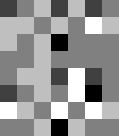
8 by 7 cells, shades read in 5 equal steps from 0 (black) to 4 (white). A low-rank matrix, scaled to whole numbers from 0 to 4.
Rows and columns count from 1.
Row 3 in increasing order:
0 2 2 2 2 3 3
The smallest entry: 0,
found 3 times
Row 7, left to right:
4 3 2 4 2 4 3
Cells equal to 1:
6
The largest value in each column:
4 3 3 4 4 4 3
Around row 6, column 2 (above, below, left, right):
3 3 1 3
